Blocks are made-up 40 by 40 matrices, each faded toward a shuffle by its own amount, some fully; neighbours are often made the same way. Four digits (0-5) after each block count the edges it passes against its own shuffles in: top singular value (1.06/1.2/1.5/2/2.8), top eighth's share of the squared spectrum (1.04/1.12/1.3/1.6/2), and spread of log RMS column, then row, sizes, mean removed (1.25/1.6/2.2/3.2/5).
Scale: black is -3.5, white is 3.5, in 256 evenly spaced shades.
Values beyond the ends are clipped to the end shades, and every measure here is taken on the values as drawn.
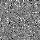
0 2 0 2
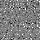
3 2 0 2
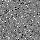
1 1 0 0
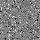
1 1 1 0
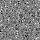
0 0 0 0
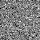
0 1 0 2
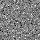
0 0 0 0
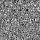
1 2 0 2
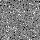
0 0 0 0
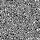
0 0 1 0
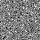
0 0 0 0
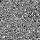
0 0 0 1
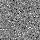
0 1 0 0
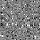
3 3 2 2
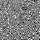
3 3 1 2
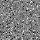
2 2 2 0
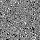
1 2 1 0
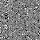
2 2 2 0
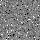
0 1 0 0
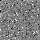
0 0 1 0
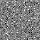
2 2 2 0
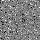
0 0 1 0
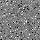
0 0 0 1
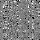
3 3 2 1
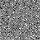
2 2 0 1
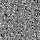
2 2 1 1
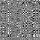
4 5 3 2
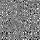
3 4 2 2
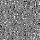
3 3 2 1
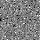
1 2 0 0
